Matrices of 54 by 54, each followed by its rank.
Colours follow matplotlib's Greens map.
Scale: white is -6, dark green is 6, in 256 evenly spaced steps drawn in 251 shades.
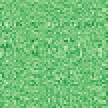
ten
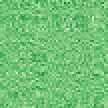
ten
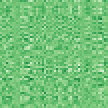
five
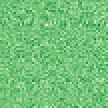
ten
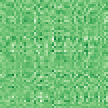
five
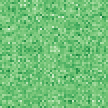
ten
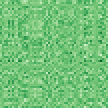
five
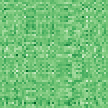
five
